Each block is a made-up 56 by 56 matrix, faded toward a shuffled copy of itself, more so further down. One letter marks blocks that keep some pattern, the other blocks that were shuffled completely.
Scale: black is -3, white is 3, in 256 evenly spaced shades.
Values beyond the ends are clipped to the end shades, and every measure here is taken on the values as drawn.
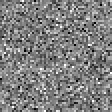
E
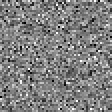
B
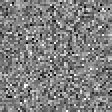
B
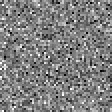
E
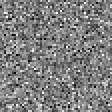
B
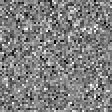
B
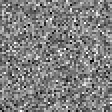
E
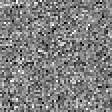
B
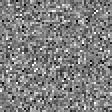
E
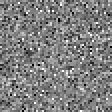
E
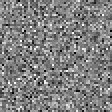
B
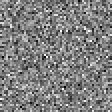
B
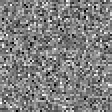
B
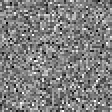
E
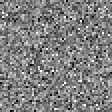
E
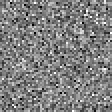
E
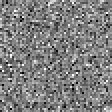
B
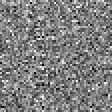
B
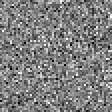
E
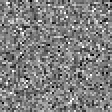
E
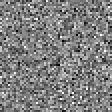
E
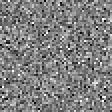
B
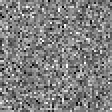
B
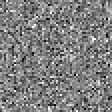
B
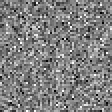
B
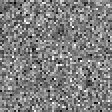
E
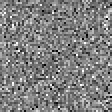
B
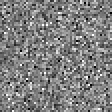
E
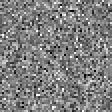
E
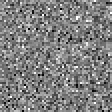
B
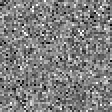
E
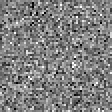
B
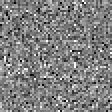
B
